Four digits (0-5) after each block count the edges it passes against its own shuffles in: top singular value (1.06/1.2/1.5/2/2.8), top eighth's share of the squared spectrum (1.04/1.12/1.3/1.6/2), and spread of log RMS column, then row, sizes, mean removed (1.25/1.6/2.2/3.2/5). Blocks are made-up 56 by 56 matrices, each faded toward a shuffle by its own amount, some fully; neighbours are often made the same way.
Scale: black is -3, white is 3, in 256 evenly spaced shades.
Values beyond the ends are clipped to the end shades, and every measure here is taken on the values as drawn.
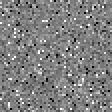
2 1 0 0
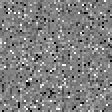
0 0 0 0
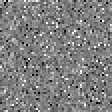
1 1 0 0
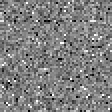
2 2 0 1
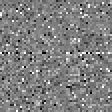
3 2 1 1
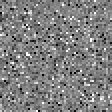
1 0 0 0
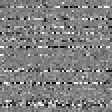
2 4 0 4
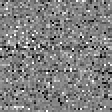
1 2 0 2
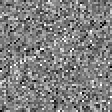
0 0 0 0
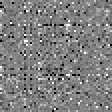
4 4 2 2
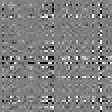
4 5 3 4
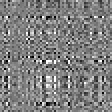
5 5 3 4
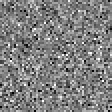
2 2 0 0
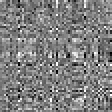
4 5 3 3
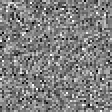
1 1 0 0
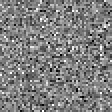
3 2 0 1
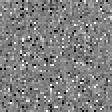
2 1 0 0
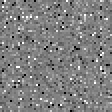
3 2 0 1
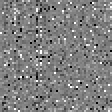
3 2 1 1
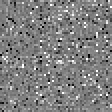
3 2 1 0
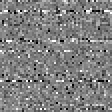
2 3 0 3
